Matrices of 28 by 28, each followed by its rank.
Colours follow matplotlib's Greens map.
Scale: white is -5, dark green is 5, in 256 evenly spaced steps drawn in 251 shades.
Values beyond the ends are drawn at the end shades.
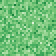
full rank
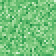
full rank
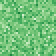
full rank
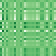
one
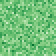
full rank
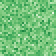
full rank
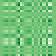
one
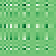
one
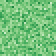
full rank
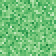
full rank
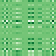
one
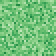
full rank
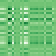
one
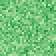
full rank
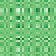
one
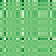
one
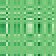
one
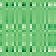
one
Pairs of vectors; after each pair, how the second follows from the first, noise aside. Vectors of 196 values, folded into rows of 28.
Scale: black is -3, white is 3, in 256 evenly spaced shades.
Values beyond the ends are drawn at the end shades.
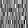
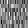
shuffled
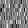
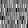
shuffled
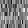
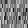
shuffled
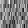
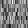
shuffled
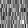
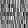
shuffled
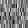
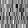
sign-scrambled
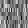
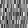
shuffled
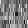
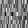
shuffled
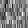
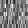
sign-scrambled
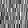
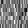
shuffled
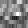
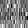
shuffled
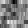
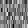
shuffled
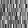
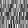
shuffled
